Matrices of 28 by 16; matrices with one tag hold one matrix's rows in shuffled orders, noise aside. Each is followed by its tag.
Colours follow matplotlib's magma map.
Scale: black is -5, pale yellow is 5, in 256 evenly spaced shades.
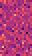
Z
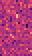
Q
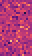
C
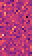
Z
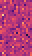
Z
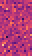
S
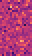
C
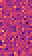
Z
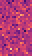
C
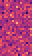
Q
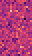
C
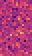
C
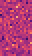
Q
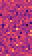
Q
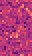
C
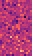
C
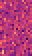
Z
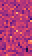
Q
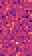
Q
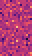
Q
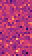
Q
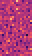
Q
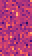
Q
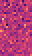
S
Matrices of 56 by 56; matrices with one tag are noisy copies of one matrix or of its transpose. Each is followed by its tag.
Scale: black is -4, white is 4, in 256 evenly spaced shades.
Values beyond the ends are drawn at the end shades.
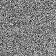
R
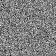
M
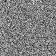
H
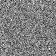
H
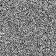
H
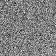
R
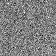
R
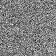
R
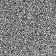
R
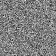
M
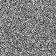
H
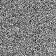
R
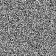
M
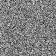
H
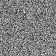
R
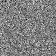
H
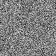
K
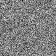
K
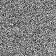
R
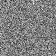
H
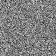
H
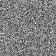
H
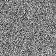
R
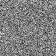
H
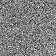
R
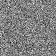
H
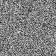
K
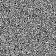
M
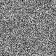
K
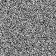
H
